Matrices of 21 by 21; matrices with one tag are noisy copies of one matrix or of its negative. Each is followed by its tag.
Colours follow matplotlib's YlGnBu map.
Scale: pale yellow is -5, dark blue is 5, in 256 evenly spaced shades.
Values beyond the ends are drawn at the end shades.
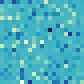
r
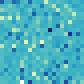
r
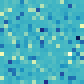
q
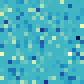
q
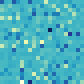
r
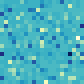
q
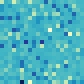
r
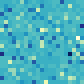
q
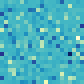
q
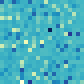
r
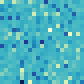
r
